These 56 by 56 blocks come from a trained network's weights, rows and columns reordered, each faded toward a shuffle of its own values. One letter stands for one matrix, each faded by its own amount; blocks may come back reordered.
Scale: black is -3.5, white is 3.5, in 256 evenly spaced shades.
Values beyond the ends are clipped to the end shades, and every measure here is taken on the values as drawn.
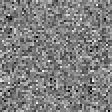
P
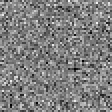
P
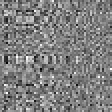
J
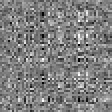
J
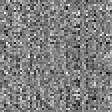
J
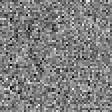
P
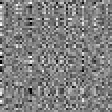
J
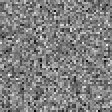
P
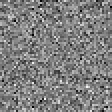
P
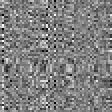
J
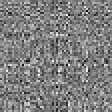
J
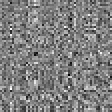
J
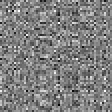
J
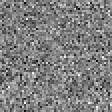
P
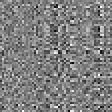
J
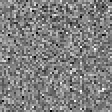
P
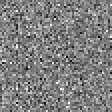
P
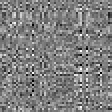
J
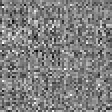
J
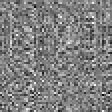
J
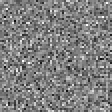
P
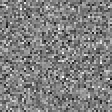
P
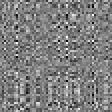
J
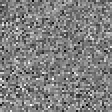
P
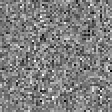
P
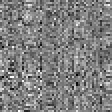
J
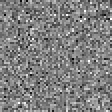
P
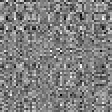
J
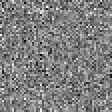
P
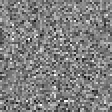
P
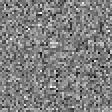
P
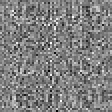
J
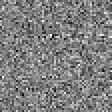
P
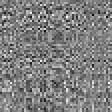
J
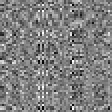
J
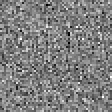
P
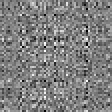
J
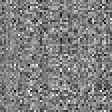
J
